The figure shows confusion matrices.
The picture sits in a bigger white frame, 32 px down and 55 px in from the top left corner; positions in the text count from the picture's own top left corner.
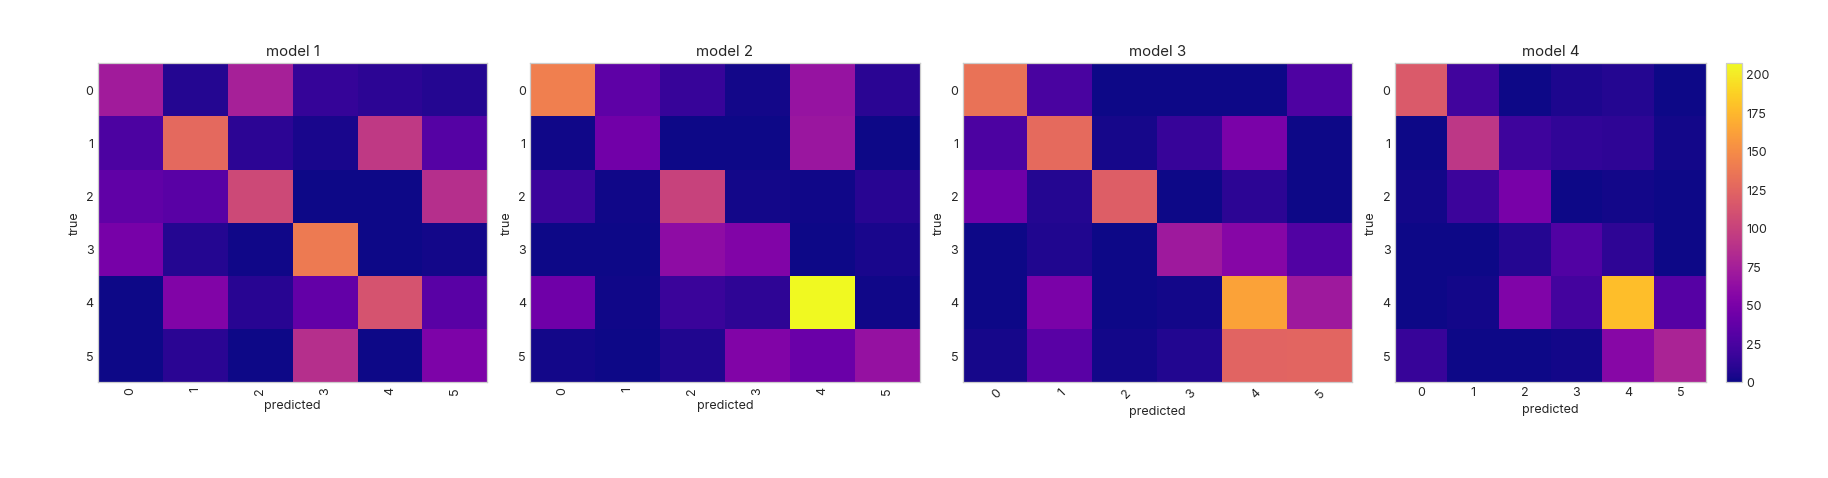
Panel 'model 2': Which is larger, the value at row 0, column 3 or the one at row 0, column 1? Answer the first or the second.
the second
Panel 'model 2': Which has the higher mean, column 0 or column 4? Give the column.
4
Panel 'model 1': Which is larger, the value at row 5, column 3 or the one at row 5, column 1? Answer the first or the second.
the first
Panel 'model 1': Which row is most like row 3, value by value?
5
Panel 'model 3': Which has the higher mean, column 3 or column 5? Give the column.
5
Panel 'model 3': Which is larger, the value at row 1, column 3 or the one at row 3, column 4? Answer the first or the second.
the second
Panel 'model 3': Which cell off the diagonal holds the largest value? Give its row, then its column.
5, 4
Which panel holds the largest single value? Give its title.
model 2
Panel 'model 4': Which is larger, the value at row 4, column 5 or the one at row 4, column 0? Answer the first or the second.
the first
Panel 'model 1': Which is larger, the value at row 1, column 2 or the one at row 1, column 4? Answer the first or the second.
the second
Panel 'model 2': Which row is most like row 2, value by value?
3
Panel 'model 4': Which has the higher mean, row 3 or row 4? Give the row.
4
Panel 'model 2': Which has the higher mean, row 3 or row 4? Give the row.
4
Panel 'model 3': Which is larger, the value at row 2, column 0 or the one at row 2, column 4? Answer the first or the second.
the first
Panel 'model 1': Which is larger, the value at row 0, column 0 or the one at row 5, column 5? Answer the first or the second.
the first
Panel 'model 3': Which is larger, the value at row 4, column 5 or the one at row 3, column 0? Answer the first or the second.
the first
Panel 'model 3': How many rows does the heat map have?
6
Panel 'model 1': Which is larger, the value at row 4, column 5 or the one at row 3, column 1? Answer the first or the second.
the first
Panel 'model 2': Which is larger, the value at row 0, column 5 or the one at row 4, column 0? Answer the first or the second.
the second
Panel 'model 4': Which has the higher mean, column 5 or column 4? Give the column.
4
